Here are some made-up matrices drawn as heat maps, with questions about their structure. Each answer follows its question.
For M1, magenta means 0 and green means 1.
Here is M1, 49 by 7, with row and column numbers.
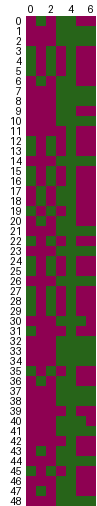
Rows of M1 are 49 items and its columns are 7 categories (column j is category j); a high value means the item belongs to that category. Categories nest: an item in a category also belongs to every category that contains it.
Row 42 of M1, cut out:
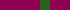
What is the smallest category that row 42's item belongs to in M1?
4
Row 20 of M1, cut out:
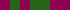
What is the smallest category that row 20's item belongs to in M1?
1
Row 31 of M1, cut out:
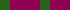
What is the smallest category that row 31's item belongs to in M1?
0
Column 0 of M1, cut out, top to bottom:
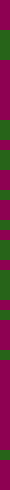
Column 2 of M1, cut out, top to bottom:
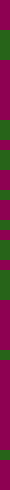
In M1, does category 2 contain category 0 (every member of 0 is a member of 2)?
no
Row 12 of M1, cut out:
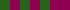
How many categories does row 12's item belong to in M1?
3
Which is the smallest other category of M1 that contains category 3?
4
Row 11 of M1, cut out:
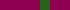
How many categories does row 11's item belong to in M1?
1
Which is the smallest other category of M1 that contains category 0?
4
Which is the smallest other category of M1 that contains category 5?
3
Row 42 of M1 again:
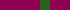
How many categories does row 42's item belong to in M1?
1
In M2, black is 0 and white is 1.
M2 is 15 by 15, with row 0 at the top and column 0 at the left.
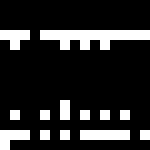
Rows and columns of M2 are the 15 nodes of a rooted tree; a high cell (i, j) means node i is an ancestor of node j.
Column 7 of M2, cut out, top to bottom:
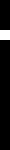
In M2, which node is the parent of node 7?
3
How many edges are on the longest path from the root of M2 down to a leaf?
5
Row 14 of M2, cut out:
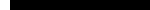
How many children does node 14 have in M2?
1
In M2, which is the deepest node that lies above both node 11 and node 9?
13
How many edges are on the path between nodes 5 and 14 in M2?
3
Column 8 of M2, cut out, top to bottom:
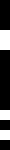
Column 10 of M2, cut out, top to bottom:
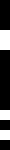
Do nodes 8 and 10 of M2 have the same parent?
yes
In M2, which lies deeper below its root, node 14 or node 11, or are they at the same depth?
the same depth
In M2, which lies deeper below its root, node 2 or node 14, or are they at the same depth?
the same depth
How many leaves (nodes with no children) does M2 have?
9
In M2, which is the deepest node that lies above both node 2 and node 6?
13
